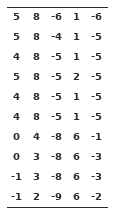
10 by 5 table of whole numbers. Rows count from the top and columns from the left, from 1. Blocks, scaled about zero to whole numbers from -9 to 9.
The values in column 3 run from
-9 to -4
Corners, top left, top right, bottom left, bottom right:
5 -6 -1 -2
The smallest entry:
-9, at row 10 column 3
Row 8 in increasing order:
-8 -3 0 3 6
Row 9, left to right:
-1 3 -8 6 -3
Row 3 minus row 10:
5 6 4 -5 -3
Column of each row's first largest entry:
2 2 2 2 2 2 4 4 4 4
